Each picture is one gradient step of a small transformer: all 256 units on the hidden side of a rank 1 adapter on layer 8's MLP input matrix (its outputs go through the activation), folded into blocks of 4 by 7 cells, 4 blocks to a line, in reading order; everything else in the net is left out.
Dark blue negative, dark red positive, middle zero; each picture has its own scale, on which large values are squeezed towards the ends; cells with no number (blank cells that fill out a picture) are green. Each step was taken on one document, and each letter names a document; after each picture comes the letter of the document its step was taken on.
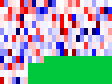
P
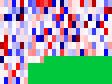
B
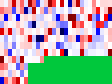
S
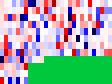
P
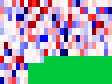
S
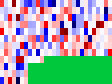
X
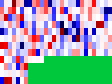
X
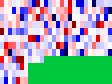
S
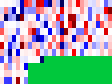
B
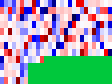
S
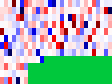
B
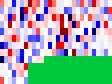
P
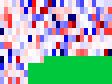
S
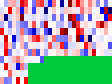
B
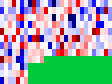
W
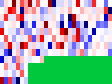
X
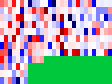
W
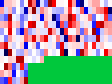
S
